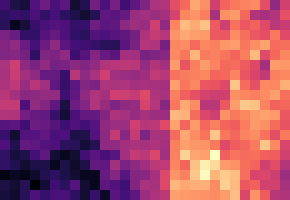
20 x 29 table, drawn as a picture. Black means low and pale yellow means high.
The right part is higher, past a seam about 60% of the way across. The bottom left is the ninth with the lowest average. No regular stripes run through it. On average the colour sits 50% of the way up the scale.
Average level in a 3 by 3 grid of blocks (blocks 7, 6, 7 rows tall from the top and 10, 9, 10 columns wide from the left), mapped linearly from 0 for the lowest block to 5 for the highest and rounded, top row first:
1 3 5
2 3 5
0 3 5
